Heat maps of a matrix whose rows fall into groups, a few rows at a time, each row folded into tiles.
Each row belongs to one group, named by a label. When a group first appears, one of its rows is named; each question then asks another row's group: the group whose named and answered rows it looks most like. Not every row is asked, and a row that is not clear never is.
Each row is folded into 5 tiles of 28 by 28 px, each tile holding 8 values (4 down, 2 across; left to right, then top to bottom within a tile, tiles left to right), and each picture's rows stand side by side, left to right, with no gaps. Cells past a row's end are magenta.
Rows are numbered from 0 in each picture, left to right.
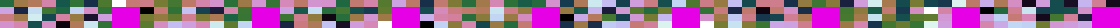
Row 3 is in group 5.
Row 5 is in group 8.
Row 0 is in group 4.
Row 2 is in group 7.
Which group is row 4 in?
7
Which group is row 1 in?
8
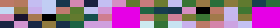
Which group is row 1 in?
8
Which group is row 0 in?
4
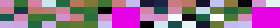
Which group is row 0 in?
7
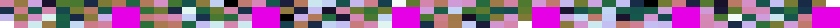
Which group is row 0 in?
8
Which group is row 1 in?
8
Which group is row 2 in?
7
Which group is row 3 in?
7
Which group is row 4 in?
8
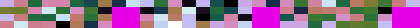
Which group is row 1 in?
8
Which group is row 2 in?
7
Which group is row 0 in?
5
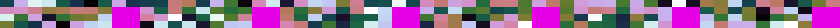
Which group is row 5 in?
8
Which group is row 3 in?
7
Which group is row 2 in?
4
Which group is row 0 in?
4
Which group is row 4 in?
4
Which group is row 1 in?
7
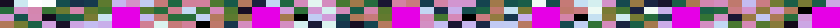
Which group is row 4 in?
4
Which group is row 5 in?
5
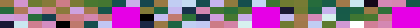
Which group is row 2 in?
8
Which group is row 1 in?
7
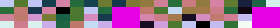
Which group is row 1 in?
5
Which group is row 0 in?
8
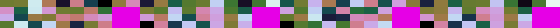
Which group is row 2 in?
7
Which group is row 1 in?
5
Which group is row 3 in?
5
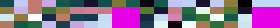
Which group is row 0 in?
4
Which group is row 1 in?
7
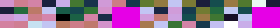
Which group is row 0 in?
8
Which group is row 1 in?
4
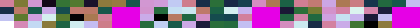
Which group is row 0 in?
8
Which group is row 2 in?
5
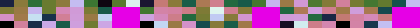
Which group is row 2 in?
5
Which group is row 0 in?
5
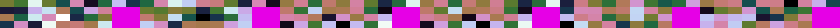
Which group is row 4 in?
5
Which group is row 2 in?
5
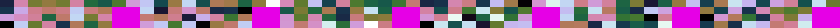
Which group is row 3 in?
7
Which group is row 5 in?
7
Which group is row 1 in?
7
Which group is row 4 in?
4
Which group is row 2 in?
8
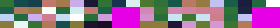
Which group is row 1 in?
5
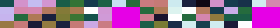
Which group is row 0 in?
4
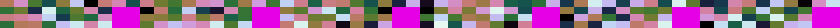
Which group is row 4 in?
7
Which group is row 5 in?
7
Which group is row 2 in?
5
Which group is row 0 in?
8
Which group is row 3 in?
5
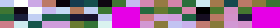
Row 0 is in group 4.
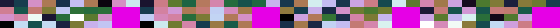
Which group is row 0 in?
7
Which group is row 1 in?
5
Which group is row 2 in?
7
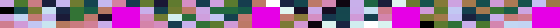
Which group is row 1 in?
7
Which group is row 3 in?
7
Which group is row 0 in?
8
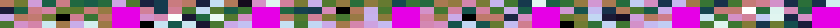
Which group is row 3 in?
4
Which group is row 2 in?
8
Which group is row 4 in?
7
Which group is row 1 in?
7
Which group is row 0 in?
8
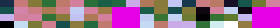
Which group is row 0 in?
5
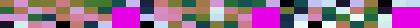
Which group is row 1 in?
5
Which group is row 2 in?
7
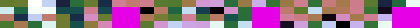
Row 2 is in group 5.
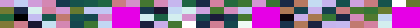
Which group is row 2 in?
7
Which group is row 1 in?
4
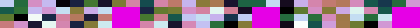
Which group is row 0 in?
4
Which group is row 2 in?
5
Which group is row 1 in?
5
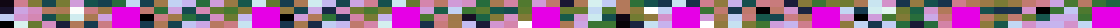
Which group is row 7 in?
8
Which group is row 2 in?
7
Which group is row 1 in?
7
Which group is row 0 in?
5
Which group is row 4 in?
4
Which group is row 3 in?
7
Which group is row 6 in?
4
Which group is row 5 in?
8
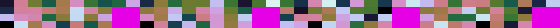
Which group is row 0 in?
5
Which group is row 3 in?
5
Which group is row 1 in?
5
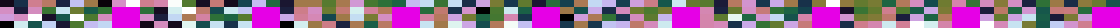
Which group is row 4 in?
7
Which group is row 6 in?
8
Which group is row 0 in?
7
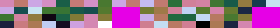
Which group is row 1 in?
5
